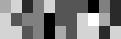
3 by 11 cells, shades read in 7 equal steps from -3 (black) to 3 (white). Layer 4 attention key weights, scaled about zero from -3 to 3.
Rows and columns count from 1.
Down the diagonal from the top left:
1 -1 -1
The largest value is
3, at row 2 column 9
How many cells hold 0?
5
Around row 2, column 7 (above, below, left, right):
-1 -1 -1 2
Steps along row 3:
same down up down up down up same down up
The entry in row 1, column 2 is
2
